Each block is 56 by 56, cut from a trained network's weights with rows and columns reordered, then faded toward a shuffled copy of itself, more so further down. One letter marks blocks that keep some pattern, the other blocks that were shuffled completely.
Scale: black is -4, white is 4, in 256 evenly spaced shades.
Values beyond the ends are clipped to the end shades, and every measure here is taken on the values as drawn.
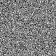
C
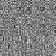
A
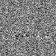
A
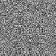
A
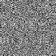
A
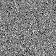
C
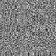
A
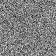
C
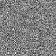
A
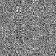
A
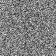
C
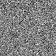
C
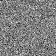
C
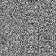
A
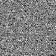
A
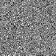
A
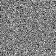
A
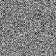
A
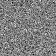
C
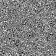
C
